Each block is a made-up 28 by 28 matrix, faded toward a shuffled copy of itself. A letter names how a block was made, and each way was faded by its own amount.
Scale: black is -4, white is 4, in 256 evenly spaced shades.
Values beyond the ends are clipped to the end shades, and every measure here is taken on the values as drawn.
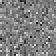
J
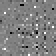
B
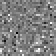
J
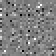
B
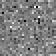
J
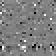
B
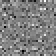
J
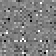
B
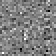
J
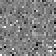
J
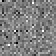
J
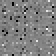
B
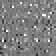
B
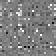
B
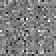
J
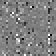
B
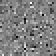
J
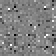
B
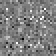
J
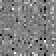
B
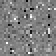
B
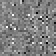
J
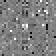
B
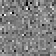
J
